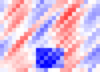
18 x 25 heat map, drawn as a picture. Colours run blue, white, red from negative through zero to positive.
An odd patch, lower than its surroundings, sits in the bottom middle. Overall the values sit about 50% of the way up the scale. Stripes running up and down repeat 2 times from left to right. The bottom middle is the ninth with the lowest average. The bottom left is the calmest part. The bottom middle is the roughest part.
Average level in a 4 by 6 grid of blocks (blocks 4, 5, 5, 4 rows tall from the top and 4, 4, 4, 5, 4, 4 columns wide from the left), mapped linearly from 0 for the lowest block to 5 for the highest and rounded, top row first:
452452
442442
341342
440142
